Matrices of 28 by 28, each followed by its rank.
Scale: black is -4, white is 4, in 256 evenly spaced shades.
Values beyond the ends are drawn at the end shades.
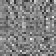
five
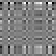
one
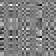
two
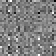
five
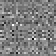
five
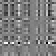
two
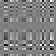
one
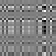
one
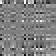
two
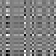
one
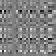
two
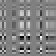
one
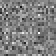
five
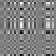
one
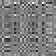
two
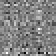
five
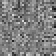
five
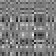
two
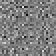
five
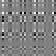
one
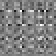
two
